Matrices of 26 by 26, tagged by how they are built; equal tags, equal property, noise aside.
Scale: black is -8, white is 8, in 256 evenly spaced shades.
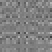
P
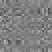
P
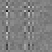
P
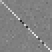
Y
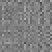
P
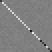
Y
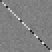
Y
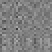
P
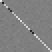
Y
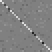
Y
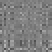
P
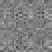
P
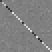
Y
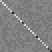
Y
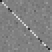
Y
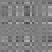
P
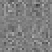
P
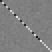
Y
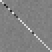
Y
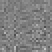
P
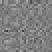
P
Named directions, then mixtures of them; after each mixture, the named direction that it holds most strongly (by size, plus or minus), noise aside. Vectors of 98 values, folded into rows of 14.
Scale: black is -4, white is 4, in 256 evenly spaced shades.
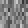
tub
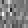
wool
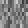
tub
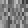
tub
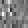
wool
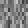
tub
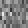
wool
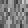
tub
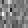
wool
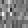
wool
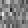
wool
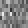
wool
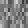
tub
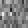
wool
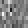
wool
